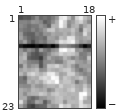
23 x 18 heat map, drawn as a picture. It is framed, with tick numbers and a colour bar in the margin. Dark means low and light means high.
Mirror symmetry: none. Ninth with the lowest average: top left. Odd lines: row 8.
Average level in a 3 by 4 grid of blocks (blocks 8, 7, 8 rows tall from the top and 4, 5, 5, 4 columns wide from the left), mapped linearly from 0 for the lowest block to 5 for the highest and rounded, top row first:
0 1 4 3 / 3 2 5 2 / 2 4 5 5
